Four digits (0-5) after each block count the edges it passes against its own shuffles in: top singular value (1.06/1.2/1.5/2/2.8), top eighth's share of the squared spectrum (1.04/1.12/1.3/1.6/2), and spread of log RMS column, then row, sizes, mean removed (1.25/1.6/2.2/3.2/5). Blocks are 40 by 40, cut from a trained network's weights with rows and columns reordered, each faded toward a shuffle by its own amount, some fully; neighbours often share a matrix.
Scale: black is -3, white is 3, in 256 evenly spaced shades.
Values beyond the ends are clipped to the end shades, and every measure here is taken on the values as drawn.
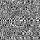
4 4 0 2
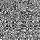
3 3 1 2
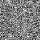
3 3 0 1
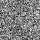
0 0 0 0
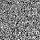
2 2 0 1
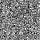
1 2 0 1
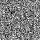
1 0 0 0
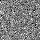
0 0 0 0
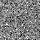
0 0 0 0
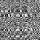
4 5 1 3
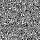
1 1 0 0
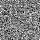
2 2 0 0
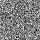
0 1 0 0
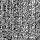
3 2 0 1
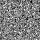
0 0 0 0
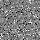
2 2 0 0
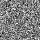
1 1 0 0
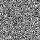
3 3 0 1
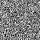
2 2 0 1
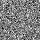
1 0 0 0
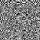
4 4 0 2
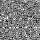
3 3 0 2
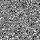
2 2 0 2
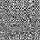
4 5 1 3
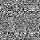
3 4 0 2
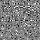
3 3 0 2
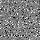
2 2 0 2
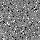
0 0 0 0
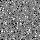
2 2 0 0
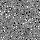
0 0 0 0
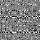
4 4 0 3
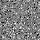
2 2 0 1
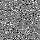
2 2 0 1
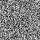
0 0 0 0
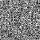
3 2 0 1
